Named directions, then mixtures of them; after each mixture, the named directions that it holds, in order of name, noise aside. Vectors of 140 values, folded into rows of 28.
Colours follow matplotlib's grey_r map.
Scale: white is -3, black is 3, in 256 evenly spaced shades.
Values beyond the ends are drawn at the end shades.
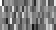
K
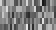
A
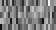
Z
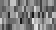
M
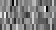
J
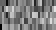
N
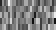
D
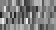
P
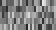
A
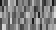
D, N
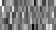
A, K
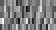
D, P, Z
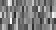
D, J, K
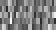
D, K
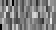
J, N, Z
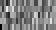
M, N, Z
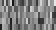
Z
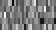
D, J, Z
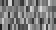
D, Z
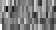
N
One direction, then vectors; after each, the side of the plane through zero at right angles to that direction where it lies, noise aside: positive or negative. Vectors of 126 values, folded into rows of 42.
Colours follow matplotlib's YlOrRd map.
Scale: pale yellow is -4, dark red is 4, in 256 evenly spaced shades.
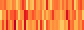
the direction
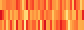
negative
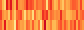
negative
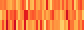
positive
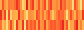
negative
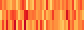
positive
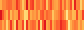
negative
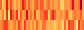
positive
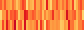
positive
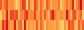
positive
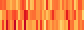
positive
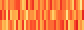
negative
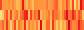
positive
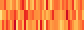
positive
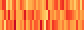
positive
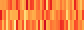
negative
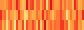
negative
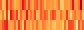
positive
